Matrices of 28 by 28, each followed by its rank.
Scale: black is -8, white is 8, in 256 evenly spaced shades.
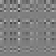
one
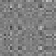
three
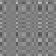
one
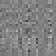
three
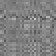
three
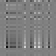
one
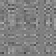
three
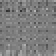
three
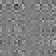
three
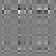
one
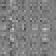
three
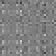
three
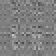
three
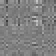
three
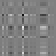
one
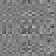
three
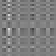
one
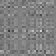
three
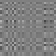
one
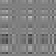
one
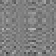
three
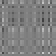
one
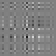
one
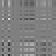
one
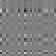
one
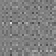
three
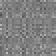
three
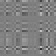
one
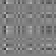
one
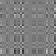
one
